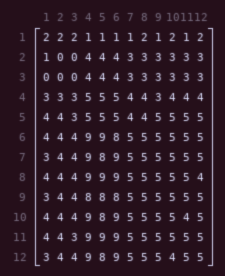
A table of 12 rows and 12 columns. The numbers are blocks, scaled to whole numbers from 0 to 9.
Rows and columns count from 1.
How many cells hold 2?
6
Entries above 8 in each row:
0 0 0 0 0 2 2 3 0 2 3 2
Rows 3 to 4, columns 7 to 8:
3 3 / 4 4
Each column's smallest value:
0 0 0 1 1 1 1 2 1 2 1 2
